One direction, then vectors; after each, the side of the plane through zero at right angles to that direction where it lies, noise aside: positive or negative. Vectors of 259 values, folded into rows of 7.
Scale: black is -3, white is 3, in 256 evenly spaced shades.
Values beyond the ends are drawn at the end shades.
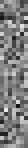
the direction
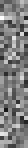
negative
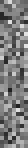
positive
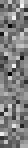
negative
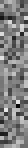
positive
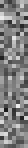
negative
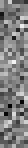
positive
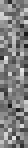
negative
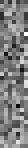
positive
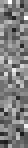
positive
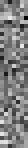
negative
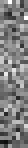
positive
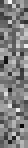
positive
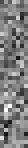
positive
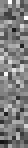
positive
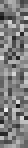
positive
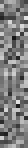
positive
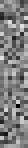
positive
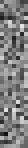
positive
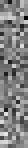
negative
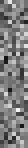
positive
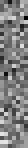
negative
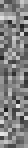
negative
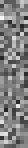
negative
